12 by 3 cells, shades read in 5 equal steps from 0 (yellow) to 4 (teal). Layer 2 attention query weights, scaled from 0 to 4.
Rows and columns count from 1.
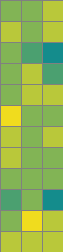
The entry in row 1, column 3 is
1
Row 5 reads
2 1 1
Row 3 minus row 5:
0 2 3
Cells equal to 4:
2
